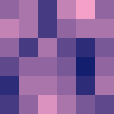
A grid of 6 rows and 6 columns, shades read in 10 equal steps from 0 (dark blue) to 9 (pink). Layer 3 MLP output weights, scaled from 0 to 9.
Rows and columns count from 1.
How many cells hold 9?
1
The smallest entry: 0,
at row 4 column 5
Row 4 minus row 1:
-2 -1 3 -3 -9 0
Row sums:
34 32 21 22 25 28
